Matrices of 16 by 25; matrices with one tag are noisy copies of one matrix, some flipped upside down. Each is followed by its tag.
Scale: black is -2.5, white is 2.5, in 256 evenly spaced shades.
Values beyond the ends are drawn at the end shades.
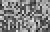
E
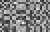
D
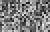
E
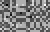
D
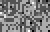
E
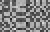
D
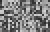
E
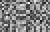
D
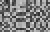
D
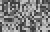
E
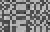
D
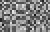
D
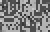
E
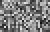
E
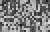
E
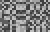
D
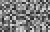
D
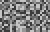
D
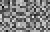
D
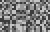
D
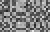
D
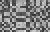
D
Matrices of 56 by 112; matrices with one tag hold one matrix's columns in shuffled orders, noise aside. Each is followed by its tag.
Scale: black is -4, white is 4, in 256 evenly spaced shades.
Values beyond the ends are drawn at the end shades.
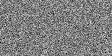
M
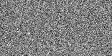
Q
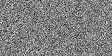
M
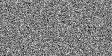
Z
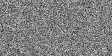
Z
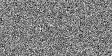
Z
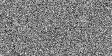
Z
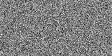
M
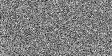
Q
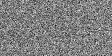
Q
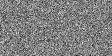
Q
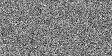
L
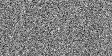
Z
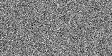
M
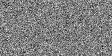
Z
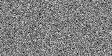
M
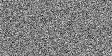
M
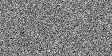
M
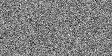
M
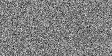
Z
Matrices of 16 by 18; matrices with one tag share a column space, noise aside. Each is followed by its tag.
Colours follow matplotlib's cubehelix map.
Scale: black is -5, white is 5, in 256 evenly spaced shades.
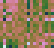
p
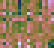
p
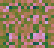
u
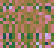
u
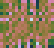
p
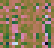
u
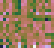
p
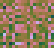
u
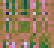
p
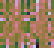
p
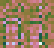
u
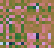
u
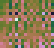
p
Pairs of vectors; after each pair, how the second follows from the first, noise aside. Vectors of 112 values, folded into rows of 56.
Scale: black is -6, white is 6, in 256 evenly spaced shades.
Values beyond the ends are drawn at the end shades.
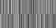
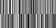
scaled up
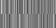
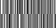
scaled up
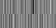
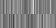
sign-scrambled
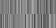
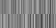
sign-scrambled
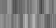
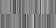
sign-scrambled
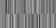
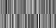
scaled up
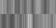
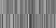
sign-scrambled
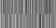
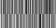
scaled up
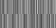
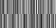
scaled up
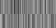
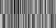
scaled up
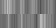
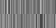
sign-scrambled
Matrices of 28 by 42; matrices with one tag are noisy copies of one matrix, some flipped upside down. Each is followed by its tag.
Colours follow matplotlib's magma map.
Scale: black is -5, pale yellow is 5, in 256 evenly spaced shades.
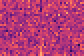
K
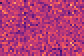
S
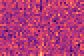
K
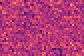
S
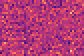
S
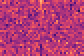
K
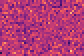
S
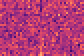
K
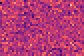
S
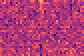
K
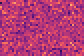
S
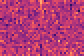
K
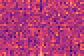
K
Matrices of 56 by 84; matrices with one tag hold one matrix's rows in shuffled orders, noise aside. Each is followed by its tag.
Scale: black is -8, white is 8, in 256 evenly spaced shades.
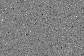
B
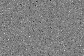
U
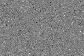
U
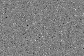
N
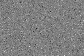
U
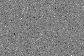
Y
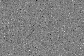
U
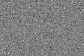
U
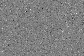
B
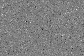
B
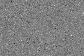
Y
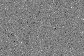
Y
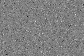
N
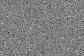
B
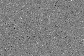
Y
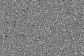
N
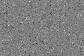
U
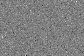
B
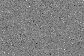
U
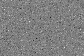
U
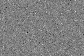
N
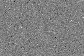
Y
